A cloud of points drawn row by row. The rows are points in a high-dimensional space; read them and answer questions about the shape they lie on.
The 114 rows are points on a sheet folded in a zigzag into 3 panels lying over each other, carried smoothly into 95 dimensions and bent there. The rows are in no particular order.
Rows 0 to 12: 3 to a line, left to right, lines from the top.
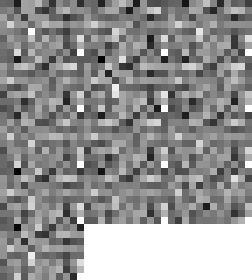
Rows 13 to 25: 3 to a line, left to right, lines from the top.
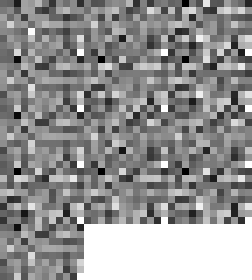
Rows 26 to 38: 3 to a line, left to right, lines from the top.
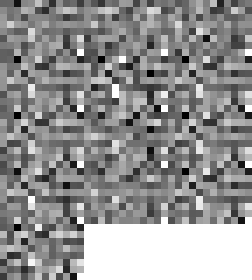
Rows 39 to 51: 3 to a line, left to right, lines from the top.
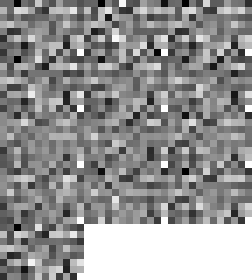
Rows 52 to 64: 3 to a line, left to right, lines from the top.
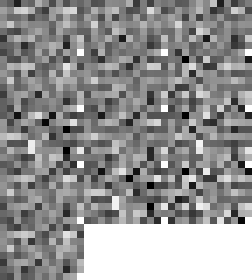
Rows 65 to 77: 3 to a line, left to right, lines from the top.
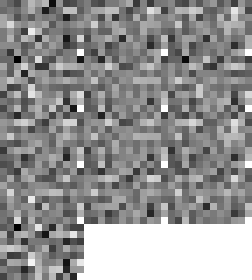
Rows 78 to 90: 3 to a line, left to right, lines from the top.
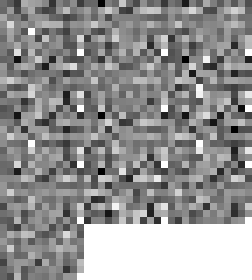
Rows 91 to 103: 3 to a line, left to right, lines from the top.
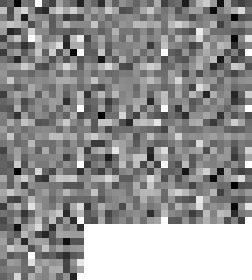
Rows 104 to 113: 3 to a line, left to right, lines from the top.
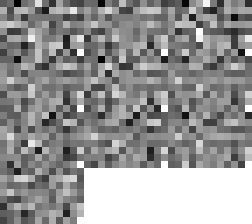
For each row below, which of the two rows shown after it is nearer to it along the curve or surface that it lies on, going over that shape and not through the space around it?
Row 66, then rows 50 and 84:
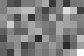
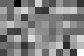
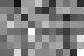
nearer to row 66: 50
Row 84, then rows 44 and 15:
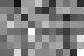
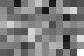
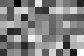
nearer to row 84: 15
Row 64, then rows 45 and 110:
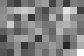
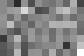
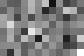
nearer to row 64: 110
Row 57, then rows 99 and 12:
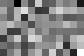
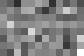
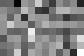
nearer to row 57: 12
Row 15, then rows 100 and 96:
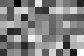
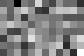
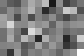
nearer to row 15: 100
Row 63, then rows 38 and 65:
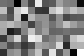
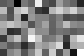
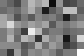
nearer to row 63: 38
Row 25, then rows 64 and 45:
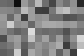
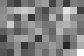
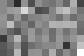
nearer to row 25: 45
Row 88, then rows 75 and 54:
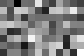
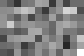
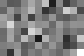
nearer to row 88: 75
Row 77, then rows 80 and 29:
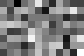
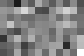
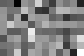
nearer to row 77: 80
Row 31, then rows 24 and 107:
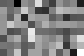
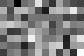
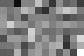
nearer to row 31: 107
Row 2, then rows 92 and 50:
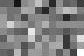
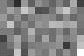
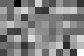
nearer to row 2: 50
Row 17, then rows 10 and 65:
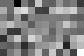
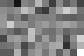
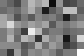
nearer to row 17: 10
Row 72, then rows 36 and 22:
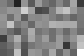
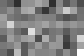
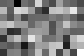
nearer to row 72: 36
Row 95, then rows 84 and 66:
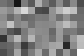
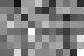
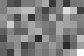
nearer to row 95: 66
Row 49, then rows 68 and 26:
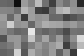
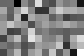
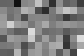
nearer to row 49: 68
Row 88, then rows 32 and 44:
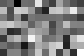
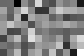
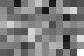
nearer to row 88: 44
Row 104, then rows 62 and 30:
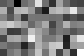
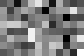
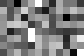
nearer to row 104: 62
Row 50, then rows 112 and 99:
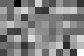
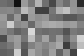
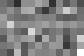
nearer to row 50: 99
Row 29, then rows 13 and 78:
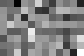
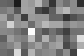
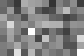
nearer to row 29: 13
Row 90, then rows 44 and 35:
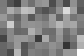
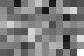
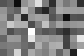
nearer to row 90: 44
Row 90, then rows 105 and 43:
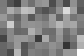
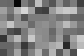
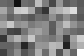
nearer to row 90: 105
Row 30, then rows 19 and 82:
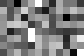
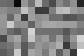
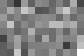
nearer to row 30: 19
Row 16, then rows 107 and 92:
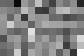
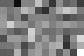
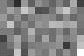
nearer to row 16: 92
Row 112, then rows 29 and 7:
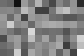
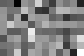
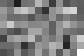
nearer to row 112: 29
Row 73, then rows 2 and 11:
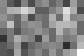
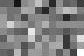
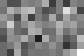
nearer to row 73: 11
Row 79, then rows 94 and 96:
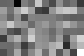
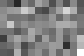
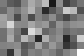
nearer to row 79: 94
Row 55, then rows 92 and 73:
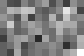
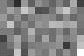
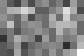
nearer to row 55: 73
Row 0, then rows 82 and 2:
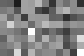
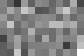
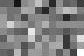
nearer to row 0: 82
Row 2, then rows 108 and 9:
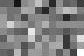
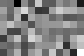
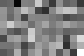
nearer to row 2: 9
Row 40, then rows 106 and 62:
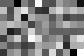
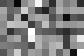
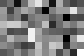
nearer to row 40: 106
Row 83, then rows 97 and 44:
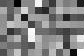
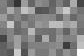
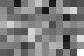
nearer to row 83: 97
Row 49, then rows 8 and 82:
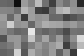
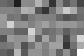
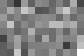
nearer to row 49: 82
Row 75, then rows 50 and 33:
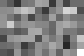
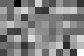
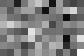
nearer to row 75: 33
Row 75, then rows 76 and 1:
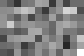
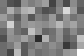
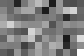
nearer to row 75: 1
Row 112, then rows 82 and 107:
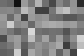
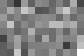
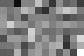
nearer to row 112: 82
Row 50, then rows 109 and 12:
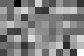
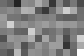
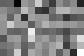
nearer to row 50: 109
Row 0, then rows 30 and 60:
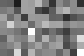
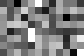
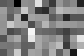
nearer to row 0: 60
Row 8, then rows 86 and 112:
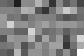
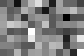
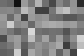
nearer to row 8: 86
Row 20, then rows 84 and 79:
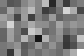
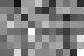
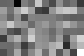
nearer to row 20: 79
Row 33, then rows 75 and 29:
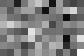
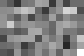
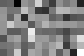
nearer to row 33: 75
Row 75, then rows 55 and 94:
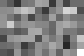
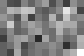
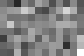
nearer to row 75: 55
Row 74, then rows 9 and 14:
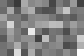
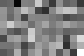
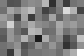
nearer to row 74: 9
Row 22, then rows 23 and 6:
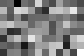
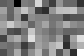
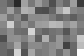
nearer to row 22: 23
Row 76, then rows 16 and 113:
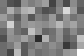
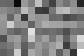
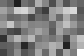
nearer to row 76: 113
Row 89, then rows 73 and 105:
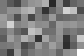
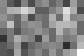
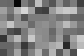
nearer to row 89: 73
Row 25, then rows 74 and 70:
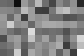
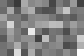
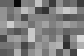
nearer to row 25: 74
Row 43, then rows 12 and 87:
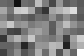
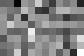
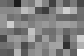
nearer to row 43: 87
